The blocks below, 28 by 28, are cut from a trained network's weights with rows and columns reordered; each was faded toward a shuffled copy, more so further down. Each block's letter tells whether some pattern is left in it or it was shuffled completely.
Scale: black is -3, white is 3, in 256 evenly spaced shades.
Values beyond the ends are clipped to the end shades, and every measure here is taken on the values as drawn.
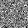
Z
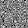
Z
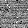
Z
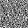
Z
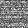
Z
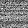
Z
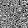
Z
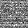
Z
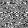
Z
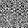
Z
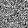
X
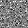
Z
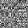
Z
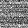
Z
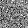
X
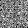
X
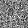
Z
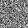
X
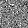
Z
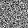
X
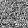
Z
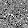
Z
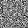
Z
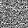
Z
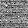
Z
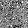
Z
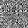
Z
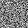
X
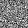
X
